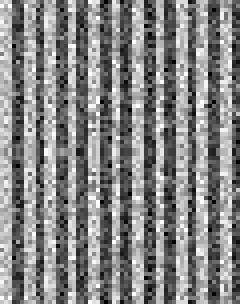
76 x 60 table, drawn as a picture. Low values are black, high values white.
No overall slope runs across the table. Stripes running up and down repeat 11 times from left to right. The top and bottom halves mirror each other.
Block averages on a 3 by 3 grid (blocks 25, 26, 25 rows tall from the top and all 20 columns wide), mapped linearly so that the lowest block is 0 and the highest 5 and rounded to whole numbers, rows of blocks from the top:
5 0 2 | 5 0 2 | 5 0 2
